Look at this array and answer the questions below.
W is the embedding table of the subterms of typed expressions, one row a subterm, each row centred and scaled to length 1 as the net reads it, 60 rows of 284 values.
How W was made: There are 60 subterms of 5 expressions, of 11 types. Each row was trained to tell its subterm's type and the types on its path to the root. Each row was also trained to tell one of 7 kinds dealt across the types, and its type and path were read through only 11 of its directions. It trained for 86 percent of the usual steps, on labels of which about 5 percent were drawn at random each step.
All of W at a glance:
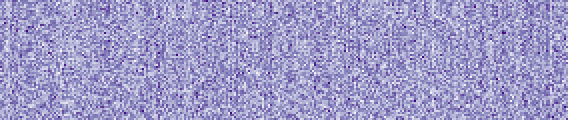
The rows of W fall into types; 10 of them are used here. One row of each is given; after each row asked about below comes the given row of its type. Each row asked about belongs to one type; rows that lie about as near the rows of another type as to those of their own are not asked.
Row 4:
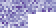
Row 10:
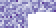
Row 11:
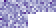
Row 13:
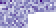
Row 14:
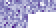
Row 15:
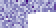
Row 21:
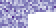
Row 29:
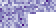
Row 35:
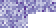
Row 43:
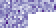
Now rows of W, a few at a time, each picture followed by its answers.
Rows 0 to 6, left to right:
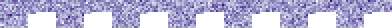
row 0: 4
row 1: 21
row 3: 21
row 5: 21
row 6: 13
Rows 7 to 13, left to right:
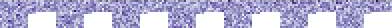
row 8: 35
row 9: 4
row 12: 43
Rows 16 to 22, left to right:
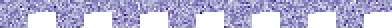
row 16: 29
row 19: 15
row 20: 35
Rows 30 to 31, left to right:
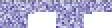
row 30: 43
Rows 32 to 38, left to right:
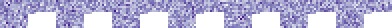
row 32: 14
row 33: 14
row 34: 29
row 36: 10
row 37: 15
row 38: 13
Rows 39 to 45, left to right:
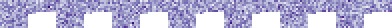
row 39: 21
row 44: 4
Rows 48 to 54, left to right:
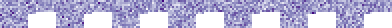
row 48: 29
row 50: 35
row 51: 35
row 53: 4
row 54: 10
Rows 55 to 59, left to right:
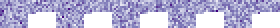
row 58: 11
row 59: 13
